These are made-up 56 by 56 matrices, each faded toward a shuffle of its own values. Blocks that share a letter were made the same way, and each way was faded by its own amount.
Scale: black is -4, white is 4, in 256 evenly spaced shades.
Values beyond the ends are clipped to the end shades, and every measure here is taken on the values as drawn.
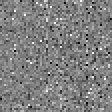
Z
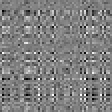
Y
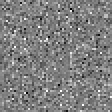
Z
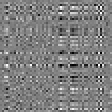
Y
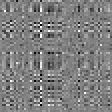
Y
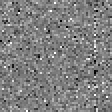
Z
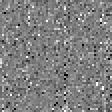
Z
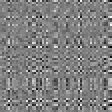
Y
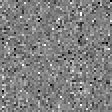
Z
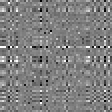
Y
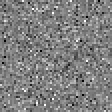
Z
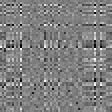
Y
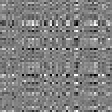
Y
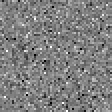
Z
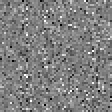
Z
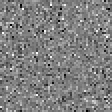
Z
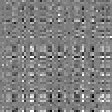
Y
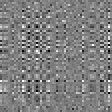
Y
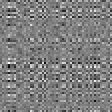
Y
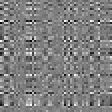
Y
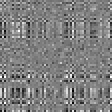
Y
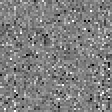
Z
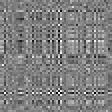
Y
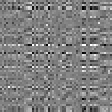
Y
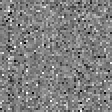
Z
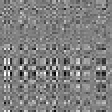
Y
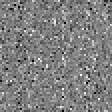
Z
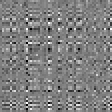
Y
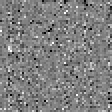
Z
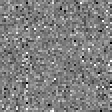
Z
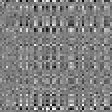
Y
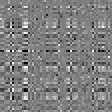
Y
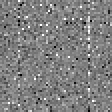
Z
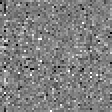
Z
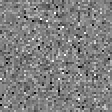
Z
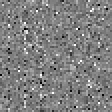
Z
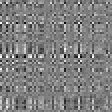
Y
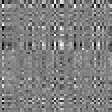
Y
